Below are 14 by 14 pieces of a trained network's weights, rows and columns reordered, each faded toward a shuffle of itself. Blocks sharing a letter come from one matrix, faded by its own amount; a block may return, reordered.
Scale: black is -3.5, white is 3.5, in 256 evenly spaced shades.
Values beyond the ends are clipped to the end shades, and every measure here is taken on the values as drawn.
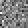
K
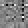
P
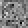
K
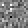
P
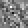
K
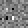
P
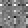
P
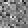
K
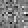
K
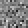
K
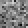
K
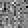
K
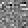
P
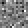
K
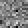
P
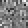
K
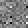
P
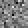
K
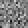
K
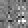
P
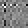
P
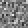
K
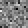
K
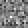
K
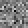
K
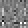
P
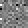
P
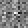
P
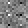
P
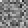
P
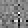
P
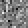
K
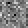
P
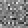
K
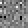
P
